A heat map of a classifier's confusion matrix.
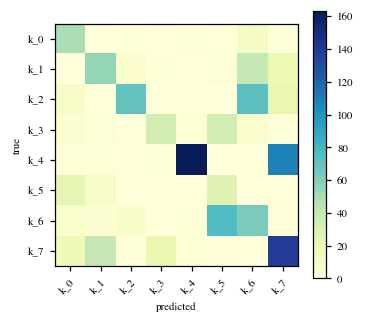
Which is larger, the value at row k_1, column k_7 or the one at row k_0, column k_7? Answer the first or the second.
the first
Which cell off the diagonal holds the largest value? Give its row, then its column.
k_4, k_7
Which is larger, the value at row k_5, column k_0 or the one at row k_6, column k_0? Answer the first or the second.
the first
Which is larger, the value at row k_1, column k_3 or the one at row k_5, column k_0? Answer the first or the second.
the second
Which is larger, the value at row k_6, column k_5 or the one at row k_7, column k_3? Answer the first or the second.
the first
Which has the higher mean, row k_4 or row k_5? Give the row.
k_4
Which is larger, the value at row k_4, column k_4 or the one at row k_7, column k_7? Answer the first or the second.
the first
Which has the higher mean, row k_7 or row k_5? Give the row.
k_7
